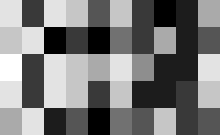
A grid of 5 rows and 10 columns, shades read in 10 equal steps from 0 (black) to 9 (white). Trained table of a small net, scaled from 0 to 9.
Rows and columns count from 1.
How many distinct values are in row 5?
8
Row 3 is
9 2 8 7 6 8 5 1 1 8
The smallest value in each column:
6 2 0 2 0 4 1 0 1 3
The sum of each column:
38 22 25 26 11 30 13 15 7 27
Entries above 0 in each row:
9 8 10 10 9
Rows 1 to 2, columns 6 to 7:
7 2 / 4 2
